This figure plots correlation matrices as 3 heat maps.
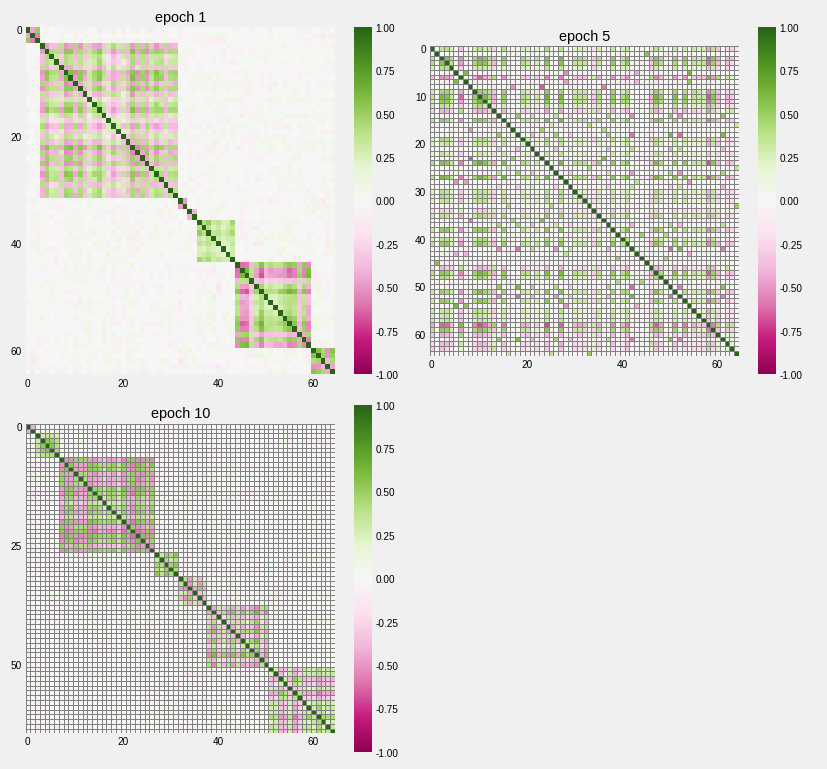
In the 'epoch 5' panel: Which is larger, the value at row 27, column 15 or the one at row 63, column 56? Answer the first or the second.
the first
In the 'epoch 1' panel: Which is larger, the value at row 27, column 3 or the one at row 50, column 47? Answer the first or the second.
the second
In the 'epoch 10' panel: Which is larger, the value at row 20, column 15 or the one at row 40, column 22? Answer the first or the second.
the first
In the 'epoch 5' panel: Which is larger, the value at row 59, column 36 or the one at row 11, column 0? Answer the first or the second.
the second
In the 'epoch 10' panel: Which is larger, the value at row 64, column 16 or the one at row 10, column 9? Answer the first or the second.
the first
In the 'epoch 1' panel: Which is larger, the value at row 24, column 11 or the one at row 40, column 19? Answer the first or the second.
the first
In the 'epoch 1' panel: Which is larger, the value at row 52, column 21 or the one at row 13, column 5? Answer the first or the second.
the second
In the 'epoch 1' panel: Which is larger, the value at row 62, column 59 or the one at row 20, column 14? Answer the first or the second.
the second
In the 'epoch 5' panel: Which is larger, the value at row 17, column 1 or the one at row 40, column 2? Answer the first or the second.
the second
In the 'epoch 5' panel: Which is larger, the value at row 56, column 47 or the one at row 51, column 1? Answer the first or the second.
the first
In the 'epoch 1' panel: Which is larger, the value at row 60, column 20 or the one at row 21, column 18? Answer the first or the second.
the second
